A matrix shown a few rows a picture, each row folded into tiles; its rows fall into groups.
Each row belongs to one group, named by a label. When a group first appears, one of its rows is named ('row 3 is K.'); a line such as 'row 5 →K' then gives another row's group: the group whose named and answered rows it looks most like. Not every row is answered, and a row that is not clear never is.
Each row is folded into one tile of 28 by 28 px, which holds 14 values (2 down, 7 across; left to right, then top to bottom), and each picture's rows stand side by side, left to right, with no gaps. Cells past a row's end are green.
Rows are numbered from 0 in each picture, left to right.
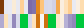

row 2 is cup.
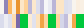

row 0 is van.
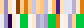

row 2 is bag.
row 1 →cup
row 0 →van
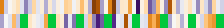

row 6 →cup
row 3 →cup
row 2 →cup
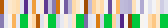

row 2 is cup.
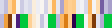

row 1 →bag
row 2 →van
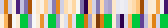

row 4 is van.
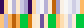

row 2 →bag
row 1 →bag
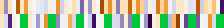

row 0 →van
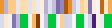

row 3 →van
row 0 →cup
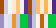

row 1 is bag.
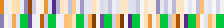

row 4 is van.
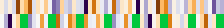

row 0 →van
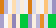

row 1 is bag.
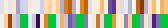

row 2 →cup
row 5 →cup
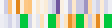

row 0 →van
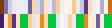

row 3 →bag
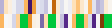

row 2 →van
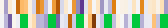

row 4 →cup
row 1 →cup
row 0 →van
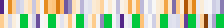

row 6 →van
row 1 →van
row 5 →bag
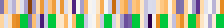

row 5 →van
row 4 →cup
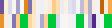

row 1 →bag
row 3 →van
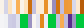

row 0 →van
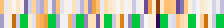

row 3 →cup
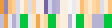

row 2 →bag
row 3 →cup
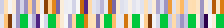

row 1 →van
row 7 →van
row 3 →bag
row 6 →cup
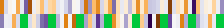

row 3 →cup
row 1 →cup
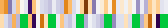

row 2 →cup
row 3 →cup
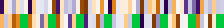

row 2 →bag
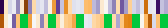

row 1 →bag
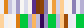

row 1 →cup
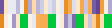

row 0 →bag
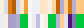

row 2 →cup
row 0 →cup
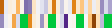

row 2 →van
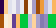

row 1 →cup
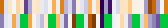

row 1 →bag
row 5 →cup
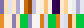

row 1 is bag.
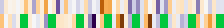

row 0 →bag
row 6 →cup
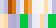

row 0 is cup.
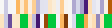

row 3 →bag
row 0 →van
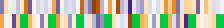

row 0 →bag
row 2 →bag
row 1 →bag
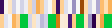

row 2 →bag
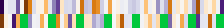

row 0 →bag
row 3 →cup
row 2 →bag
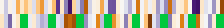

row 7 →bag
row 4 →bag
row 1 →cup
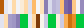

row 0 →cup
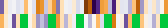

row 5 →bag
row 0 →bag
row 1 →cup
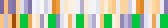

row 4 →cup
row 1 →bag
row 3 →van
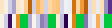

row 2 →van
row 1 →cup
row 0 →van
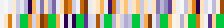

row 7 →bag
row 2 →cup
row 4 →cup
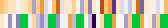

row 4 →bag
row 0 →cup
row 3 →van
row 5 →bag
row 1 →cup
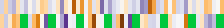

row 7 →cup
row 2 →van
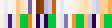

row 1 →cup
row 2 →van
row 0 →van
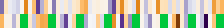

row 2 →van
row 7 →van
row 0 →bag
